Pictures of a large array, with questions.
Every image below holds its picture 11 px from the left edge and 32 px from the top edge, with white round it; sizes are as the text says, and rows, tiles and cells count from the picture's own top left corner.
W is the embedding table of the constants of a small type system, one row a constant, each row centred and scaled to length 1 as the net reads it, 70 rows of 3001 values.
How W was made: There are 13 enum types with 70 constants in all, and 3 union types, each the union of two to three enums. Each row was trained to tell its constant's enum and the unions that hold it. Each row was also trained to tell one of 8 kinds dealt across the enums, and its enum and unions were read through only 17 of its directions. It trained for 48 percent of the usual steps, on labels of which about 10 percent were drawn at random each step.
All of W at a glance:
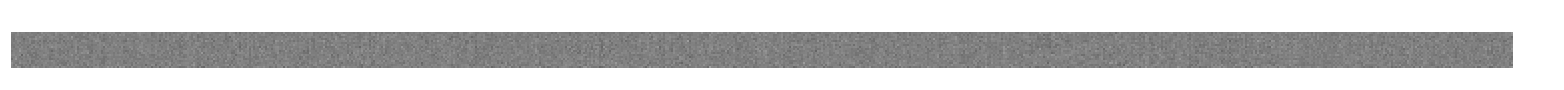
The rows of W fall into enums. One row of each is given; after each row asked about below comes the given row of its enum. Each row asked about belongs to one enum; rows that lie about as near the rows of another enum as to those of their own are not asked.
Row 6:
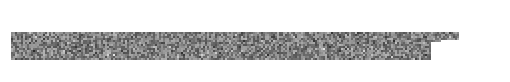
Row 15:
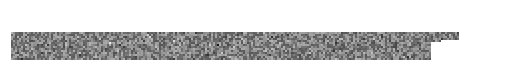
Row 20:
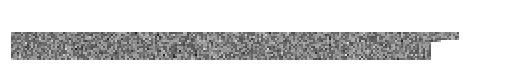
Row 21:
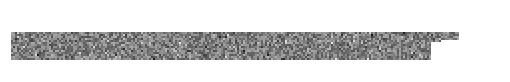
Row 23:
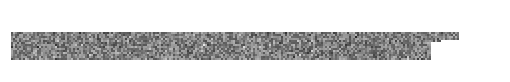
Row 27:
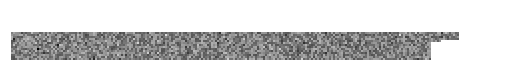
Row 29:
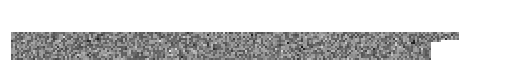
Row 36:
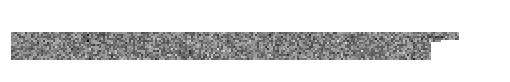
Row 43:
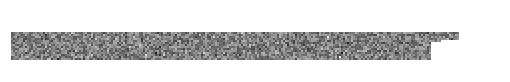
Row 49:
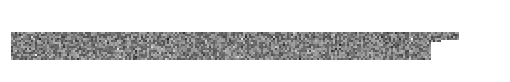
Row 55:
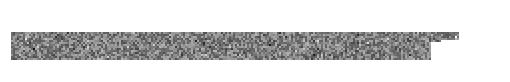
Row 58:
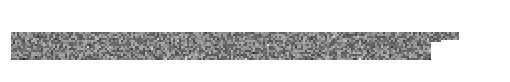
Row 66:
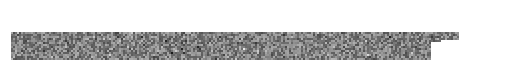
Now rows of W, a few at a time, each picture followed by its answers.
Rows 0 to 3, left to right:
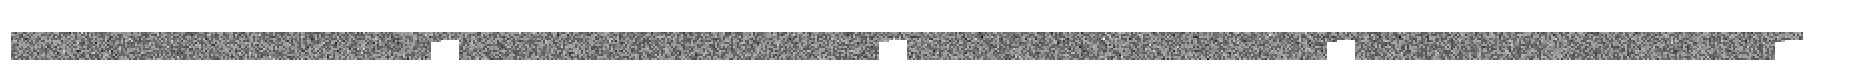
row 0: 36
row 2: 66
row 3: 20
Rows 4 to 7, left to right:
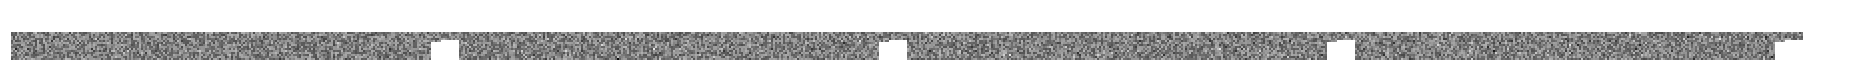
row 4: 55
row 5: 15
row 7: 27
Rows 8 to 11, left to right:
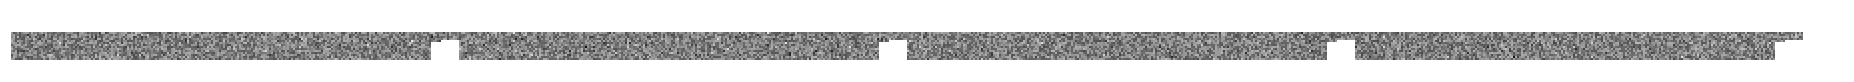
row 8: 29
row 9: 43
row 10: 6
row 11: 23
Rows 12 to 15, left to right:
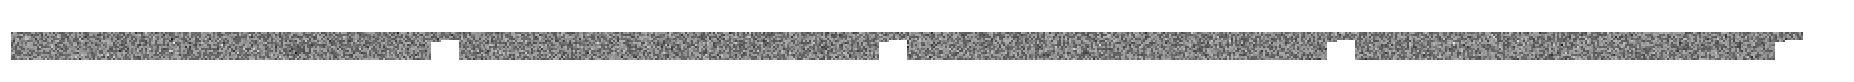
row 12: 27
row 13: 23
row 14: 49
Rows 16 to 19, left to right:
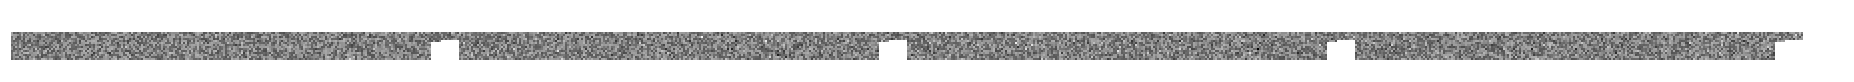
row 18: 58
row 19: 6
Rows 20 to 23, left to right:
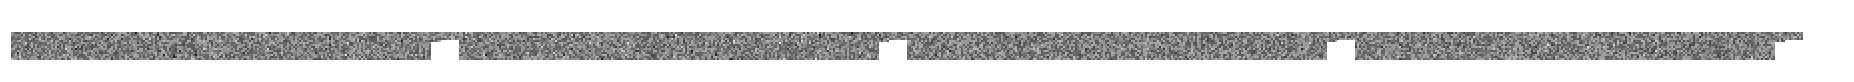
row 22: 36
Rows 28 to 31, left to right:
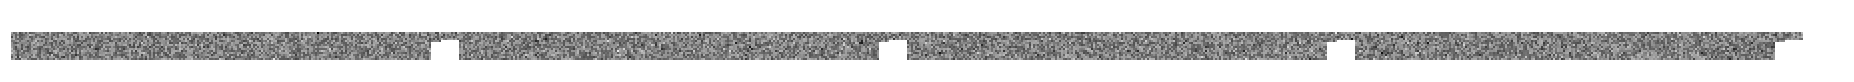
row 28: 29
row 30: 6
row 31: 36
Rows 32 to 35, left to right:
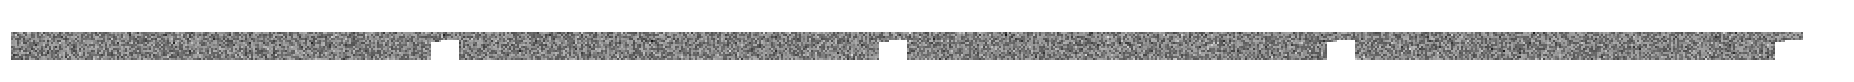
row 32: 36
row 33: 49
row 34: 20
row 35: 20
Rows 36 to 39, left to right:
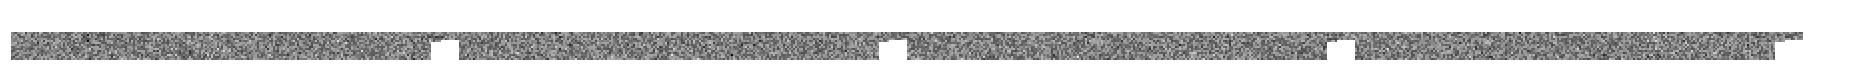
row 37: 55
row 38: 58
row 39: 55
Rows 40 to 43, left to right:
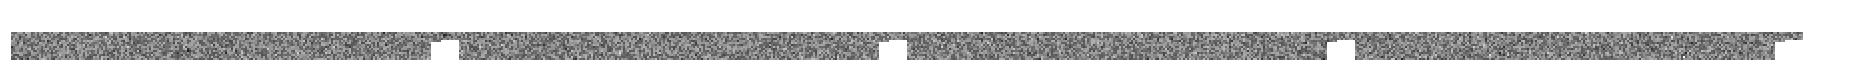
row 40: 36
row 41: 15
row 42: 58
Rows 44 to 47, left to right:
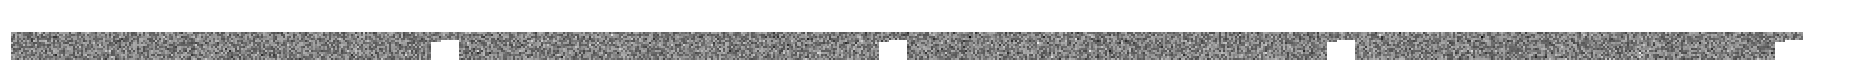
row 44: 20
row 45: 27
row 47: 66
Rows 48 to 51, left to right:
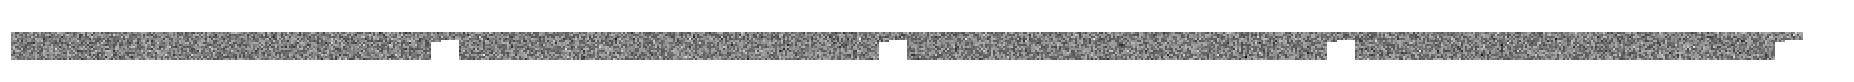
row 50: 15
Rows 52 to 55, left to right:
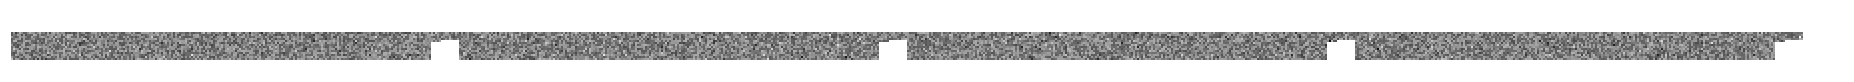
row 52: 49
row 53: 66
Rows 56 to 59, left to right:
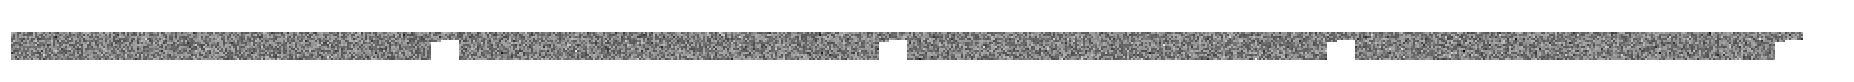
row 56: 20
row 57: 55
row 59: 15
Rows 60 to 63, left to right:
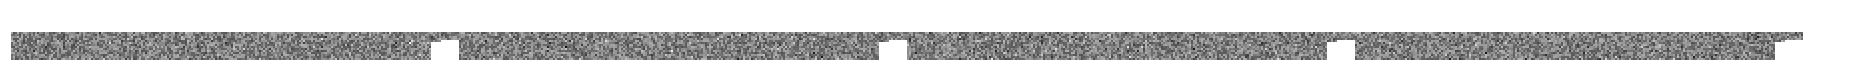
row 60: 55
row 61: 58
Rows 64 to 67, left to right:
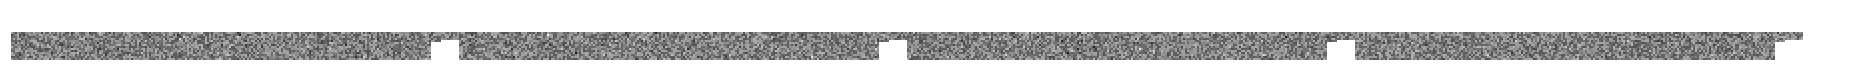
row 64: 66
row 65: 43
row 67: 23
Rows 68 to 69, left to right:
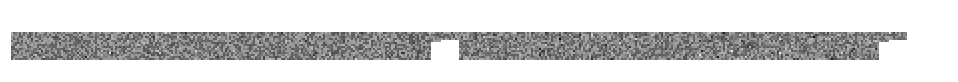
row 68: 6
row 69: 27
